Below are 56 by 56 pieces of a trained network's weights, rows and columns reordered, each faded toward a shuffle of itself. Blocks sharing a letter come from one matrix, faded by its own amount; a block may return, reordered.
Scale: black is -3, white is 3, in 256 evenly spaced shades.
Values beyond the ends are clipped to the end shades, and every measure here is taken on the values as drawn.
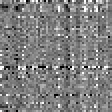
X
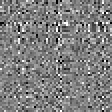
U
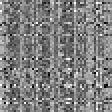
X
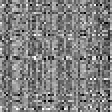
X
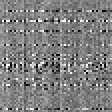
X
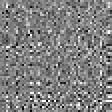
U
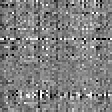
X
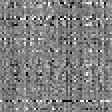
X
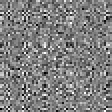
U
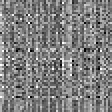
X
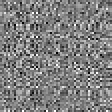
U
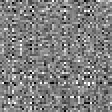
U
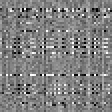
X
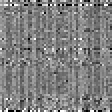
X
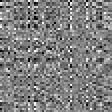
U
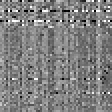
X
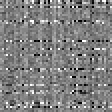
X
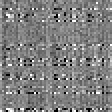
X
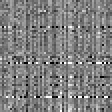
X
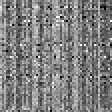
X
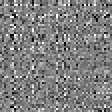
U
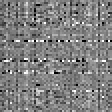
X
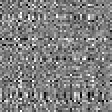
U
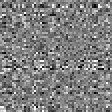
U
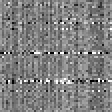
X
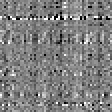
X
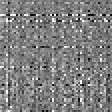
X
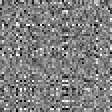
U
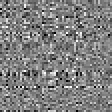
U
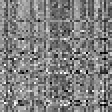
X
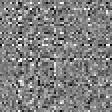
U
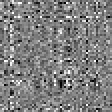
U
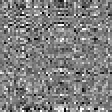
U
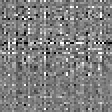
X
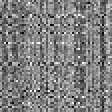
X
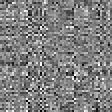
U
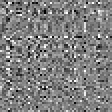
U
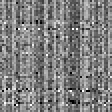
X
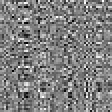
U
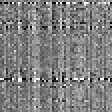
X
